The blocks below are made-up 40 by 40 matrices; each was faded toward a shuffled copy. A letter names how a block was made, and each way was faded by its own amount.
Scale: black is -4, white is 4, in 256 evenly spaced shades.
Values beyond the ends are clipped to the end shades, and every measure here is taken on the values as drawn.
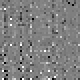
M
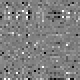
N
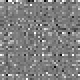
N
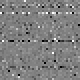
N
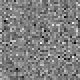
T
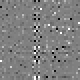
M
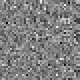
T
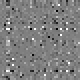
M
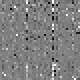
M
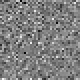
T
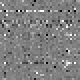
N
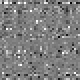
N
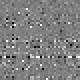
N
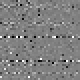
N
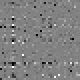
M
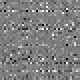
N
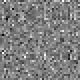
T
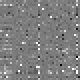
M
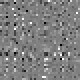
M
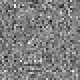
T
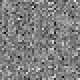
T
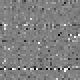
N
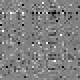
M
